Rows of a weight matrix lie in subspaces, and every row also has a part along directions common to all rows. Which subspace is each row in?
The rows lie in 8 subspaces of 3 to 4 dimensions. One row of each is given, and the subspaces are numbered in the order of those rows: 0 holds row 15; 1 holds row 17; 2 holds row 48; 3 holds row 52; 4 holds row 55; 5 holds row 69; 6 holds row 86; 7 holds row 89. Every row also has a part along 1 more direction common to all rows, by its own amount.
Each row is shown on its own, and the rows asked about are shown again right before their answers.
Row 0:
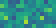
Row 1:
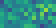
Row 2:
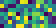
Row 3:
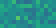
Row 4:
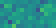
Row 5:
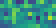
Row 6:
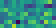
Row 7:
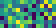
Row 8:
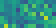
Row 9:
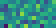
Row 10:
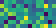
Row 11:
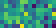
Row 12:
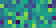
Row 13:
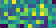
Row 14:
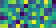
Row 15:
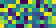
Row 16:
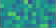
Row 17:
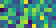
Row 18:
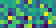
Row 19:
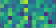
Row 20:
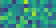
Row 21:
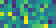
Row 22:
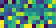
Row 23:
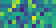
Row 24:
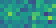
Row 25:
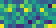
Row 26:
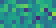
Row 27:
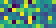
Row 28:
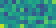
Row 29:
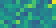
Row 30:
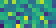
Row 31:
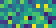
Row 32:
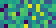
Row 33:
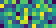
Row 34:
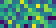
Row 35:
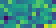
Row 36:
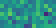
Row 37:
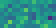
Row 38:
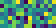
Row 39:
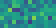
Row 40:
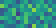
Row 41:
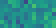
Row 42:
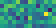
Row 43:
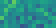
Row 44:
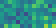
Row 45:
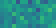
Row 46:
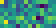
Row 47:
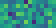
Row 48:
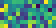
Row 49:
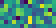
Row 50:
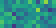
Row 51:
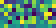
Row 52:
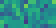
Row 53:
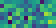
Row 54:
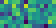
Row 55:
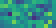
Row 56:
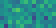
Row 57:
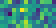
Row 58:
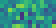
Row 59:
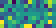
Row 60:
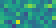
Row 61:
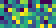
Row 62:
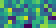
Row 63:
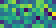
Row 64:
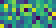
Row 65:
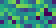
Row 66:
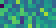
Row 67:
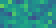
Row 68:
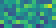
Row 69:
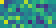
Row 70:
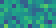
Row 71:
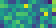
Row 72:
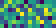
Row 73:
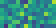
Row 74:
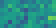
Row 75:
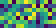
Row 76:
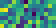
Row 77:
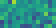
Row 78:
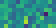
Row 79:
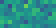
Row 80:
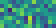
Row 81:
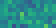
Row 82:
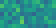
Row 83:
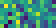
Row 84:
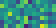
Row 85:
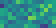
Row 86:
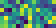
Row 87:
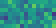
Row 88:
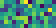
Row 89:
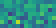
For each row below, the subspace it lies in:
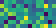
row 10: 5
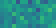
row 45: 3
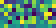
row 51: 3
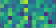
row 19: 1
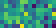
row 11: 6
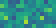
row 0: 2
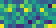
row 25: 0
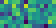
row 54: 3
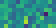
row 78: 2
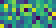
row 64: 1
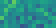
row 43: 0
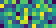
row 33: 7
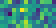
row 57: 4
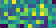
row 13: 7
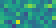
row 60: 7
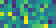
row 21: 3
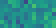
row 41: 6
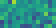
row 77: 0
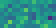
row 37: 4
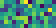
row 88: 5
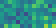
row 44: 6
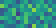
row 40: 1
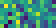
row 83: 7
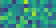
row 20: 1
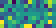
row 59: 0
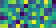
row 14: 2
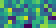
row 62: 4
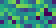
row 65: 1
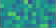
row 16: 2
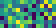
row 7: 6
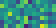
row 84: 2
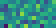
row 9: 2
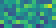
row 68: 7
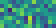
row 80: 6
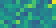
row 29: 7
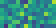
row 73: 2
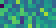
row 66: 3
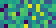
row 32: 2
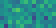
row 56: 6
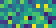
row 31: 5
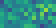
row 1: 4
